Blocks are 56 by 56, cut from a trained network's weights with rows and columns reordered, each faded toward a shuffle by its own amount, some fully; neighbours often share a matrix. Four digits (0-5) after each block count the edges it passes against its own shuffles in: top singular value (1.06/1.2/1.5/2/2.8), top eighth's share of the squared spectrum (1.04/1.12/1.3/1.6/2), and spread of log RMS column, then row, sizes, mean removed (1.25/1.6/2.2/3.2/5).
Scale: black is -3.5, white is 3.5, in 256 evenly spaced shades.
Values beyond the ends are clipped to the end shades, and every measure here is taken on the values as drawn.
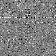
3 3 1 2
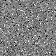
0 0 0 0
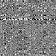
3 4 2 2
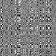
4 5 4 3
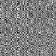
4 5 3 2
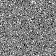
0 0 0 0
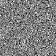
2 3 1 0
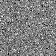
1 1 0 0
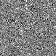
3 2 0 0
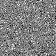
0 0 0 0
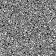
0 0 0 0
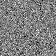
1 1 0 0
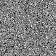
1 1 0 0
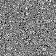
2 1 0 0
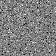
0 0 0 0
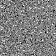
0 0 0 0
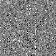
2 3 2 1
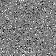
1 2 0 0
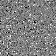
2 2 1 1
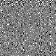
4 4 2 2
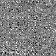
3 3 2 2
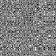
3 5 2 2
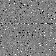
2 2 0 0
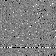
3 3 0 1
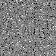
2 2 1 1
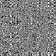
4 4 3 2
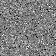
1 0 0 0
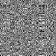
4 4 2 2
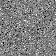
0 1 0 0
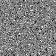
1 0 0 0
